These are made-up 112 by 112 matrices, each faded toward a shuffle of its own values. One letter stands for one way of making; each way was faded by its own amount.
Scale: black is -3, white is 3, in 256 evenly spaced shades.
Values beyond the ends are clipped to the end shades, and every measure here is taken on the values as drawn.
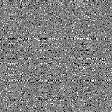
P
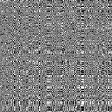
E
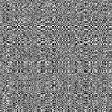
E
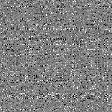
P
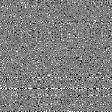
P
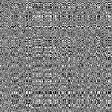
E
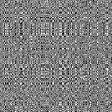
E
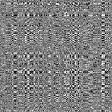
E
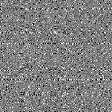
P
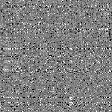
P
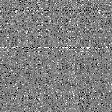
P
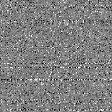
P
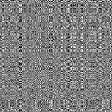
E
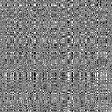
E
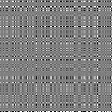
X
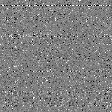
P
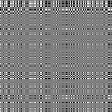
X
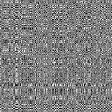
E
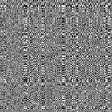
E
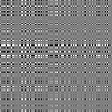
X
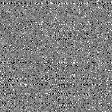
P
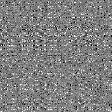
P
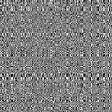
E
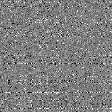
P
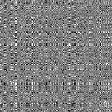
E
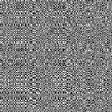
E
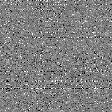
P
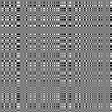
X
